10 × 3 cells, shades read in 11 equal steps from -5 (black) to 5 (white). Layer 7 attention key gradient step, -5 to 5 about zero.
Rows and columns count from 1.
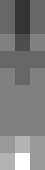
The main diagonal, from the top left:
-1 -3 0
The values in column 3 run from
-1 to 1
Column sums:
0 -3 -1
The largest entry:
5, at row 10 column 2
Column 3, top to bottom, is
-1 -1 0 -1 0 0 0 0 1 1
